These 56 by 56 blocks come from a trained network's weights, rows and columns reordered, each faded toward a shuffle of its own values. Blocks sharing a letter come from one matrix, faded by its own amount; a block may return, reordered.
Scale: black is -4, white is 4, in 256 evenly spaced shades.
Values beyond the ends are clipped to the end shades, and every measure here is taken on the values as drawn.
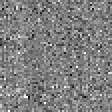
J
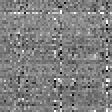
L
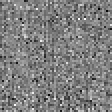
J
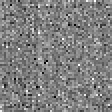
J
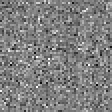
J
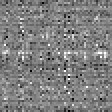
L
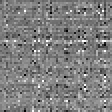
L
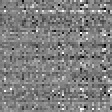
L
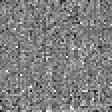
J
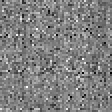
J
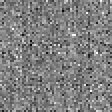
J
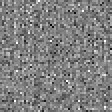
J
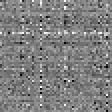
L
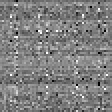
L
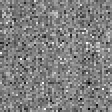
J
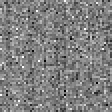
J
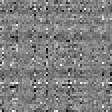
L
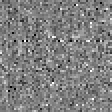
J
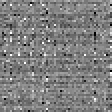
L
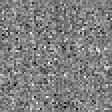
J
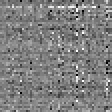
L
